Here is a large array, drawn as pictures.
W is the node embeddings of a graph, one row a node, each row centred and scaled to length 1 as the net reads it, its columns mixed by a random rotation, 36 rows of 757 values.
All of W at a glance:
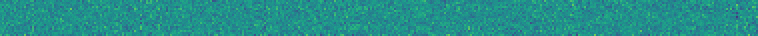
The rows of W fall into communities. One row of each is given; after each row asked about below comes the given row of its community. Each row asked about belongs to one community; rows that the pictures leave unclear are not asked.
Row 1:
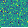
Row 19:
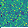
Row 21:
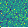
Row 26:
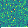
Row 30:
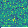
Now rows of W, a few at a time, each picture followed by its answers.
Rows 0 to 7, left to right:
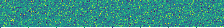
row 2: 1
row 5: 26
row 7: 26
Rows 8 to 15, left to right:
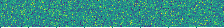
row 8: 30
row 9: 19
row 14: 1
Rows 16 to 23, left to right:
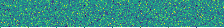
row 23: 19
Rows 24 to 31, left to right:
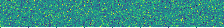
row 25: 30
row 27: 21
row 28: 21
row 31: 19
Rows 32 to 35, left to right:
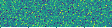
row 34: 26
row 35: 26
